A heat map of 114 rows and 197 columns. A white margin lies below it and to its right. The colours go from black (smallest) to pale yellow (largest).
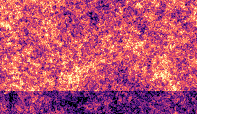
No regular stripes run through it. The field is mottled with small blotches. The bottom middle is the ninth with the lowest average. A horizontal seam about 80% of the way down splits the table, and the top part is higher.
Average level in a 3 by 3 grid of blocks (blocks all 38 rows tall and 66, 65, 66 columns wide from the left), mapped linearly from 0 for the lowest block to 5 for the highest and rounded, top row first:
5 3 4
5 5 5
2 0 1
